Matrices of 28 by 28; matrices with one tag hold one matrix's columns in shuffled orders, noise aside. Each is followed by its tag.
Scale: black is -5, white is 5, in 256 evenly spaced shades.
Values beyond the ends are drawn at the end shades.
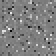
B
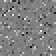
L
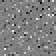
L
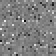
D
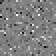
L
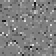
D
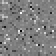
B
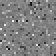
D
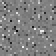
B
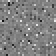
D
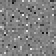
L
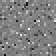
D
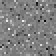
D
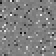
L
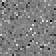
D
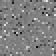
L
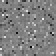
L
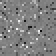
B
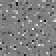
D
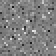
B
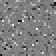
D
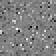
B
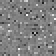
L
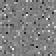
L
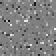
D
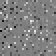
B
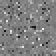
B
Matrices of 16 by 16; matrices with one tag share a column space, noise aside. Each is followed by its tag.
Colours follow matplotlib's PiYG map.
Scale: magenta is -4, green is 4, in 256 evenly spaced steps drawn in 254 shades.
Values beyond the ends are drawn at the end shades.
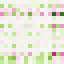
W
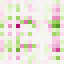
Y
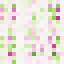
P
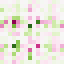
Y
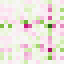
Y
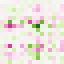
Y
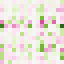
Y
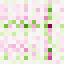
Y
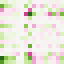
W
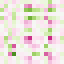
P
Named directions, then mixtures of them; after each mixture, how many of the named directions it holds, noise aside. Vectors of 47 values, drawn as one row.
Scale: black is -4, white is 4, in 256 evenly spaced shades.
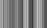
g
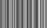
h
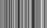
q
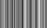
two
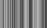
two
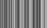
two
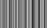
two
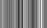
three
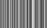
two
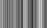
three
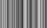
two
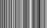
three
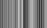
three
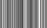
two
